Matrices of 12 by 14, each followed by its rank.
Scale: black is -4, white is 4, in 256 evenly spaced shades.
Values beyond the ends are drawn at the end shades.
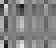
one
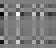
one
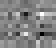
two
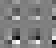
one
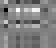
one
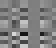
one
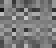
two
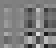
one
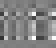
one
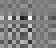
one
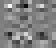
two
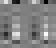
one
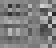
two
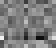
two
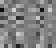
two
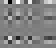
one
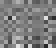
two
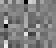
two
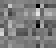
two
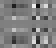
one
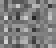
two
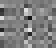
two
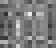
two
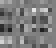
two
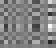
one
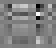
one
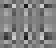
one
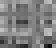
two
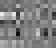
two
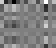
one
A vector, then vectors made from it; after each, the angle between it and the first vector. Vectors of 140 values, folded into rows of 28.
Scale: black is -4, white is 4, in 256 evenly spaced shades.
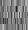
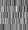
nearly opposite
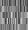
partly opposed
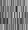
nearly parallel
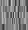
partly opposed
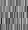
orthogonal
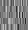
partly aligned
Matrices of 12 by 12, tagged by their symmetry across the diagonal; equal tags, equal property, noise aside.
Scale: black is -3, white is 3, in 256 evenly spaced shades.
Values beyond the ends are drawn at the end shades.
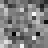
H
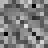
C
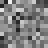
C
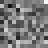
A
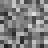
H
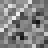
C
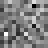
H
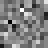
H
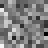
A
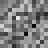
C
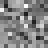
A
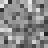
C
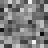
H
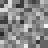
C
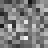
A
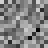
C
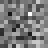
A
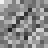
C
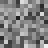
A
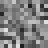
H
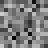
A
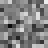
A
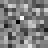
H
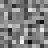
H
